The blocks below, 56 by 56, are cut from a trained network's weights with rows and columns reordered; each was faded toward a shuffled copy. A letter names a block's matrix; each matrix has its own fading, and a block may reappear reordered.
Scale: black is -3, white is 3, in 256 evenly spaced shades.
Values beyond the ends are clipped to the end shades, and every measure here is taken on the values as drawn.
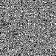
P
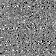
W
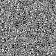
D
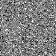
P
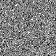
D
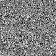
D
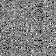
W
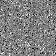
W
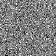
P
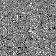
W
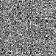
P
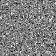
P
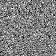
D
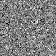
D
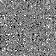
W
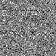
P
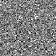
P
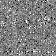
W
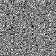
P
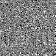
P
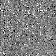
W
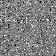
W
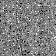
W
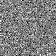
D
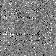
W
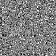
P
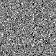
P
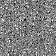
W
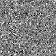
P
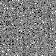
W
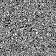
D
